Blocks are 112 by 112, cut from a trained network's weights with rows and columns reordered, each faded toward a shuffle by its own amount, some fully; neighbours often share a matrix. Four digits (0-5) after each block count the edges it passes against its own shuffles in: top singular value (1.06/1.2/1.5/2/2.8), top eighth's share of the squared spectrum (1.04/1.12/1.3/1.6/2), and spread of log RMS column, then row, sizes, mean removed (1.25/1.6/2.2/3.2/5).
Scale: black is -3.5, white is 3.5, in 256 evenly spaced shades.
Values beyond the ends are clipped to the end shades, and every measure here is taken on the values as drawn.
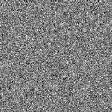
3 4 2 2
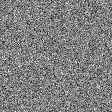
0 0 0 0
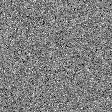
0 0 0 0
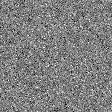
0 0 0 0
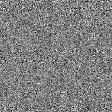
2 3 0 3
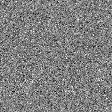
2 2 0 2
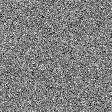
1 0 0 0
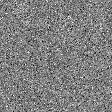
0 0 0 0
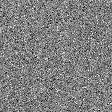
0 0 0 0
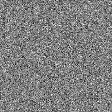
2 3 1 2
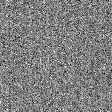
1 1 0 1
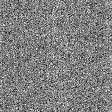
1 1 0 0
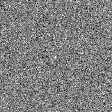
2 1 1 0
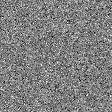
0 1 0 0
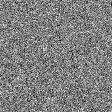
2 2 0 1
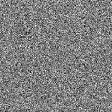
3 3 2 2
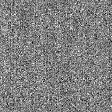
2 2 1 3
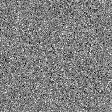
0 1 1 0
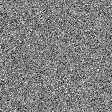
1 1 0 0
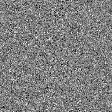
2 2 2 0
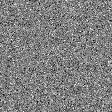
1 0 0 0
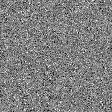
1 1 0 0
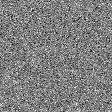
1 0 0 0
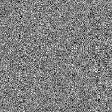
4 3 3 1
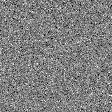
1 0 0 0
